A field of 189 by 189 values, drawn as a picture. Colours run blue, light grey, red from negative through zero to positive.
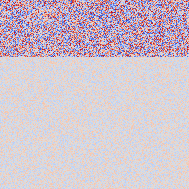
Grain: fine. Average level on the scale: 50%. Mirror symmetry: none. Seam: horizontal, 30% of the way down, the bottom part calmer. Slope: none.
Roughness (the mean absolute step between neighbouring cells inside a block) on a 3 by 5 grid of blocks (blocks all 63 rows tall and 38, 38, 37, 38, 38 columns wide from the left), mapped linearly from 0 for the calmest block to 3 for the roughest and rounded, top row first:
33333 | 00000 | 00000
